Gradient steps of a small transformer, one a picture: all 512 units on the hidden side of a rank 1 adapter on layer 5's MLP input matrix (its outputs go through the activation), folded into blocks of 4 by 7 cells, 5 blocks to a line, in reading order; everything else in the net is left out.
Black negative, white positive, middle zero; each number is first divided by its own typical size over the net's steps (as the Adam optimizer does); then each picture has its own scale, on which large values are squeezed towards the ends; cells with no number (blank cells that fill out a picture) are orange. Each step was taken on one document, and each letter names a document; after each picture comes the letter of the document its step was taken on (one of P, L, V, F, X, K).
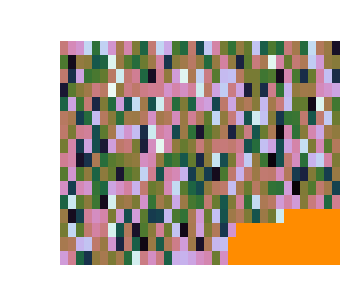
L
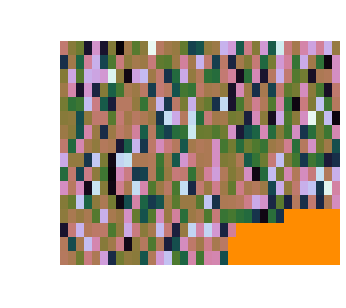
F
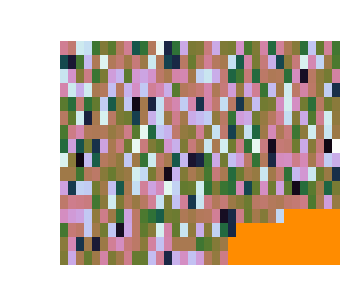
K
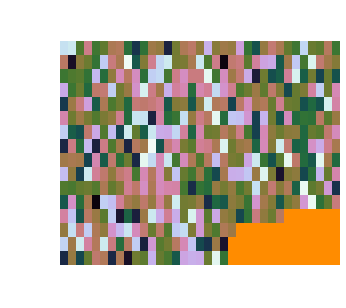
L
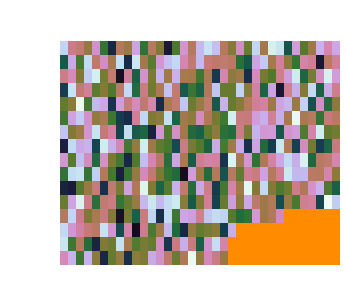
L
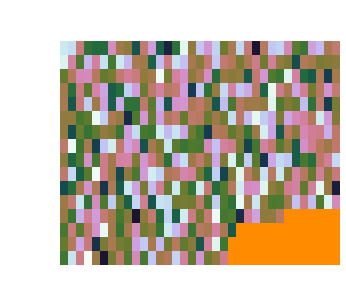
L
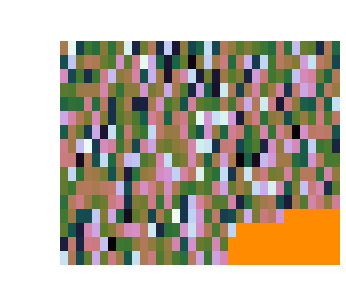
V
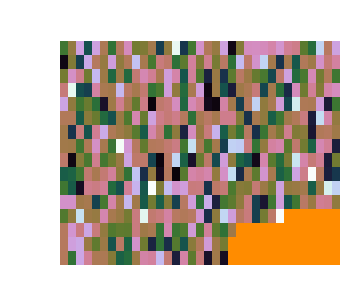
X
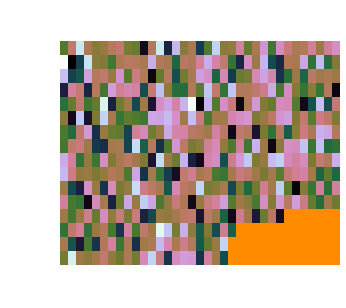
K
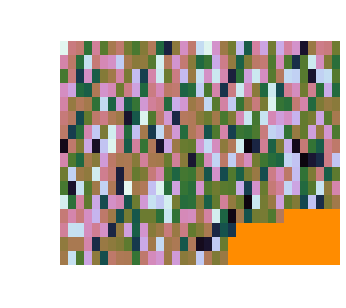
L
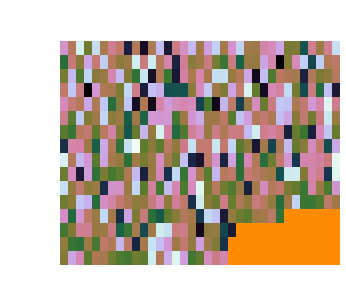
K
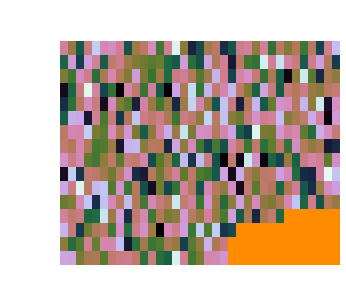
X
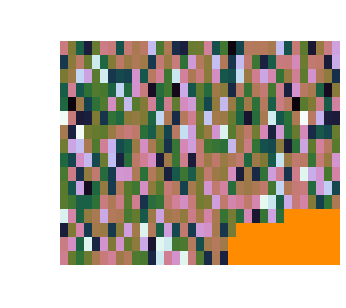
F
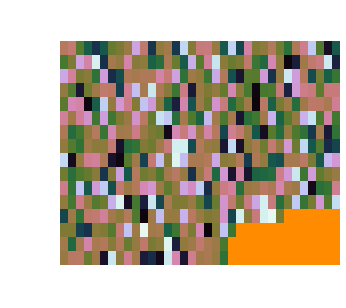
F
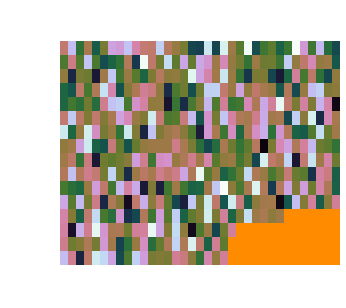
V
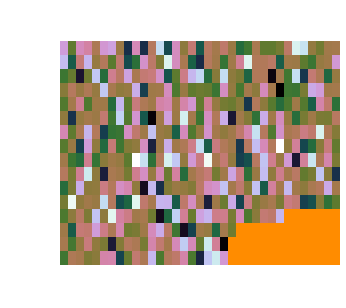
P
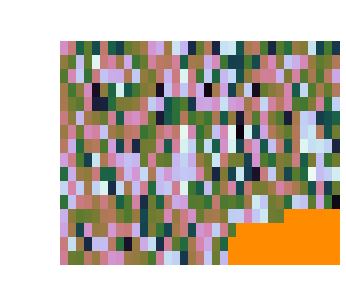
F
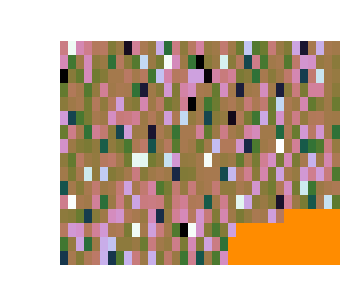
P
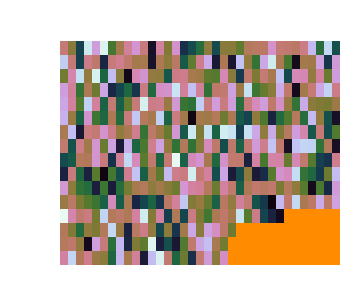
F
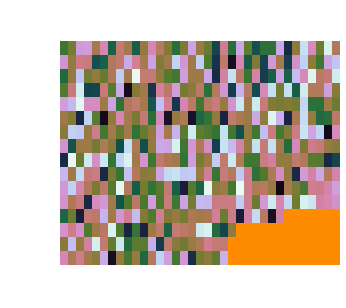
F
